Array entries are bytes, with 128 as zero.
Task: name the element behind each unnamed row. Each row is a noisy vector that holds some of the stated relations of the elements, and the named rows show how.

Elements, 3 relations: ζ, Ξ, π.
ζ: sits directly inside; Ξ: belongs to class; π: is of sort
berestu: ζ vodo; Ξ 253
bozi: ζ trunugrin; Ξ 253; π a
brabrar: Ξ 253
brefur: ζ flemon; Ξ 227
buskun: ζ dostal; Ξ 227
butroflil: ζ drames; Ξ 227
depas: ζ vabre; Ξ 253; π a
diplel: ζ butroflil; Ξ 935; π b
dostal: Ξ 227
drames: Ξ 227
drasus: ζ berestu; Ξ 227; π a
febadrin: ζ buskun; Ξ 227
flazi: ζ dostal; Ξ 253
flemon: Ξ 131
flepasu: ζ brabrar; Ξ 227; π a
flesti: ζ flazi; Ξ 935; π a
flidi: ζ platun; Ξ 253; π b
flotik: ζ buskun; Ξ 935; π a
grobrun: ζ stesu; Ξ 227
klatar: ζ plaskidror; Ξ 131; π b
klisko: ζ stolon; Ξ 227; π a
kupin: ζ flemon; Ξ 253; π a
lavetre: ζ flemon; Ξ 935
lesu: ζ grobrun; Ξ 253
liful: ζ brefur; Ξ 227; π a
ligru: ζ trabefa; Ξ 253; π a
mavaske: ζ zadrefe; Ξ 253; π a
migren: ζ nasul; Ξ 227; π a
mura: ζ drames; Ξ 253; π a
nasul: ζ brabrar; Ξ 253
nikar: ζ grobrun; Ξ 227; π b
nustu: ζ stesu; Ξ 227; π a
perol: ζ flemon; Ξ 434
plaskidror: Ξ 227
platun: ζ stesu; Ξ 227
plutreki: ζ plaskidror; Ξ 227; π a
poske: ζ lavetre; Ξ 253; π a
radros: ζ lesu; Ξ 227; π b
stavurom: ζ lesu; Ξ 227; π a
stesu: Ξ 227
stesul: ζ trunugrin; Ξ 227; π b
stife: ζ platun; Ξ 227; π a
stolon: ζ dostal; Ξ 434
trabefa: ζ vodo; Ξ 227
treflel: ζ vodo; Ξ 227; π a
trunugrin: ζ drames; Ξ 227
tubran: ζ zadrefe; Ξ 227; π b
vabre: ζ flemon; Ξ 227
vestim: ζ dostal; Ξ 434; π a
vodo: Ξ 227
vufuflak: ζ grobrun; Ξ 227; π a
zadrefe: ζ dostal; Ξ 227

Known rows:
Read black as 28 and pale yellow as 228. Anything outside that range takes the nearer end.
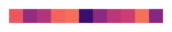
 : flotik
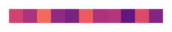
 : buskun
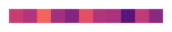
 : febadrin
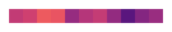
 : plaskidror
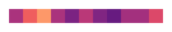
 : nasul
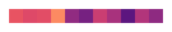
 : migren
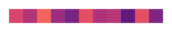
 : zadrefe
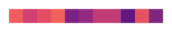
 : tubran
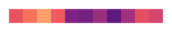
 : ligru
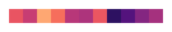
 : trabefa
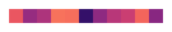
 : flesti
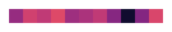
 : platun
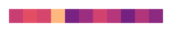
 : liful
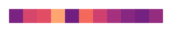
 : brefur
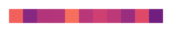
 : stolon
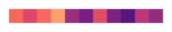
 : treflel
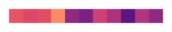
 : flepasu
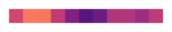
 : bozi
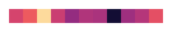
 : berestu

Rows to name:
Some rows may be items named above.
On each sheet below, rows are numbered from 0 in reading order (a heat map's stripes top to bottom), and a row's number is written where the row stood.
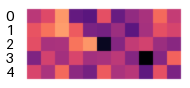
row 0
flazi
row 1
ligru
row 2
diplel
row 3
grobrun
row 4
dostal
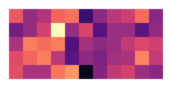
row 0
flotik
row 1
flemon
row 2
kupin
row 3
mavaske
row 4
diplel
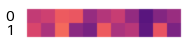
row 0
plaskidror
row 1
dostal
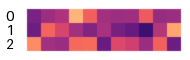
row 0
lavetre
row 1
lesu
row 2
vestim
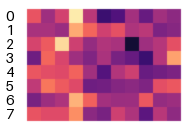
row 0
klatar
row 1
perol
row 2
berestu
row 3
lesu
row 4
stesul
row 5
flidi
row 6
lavetre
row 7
plutreki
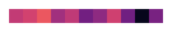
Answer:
trunugrin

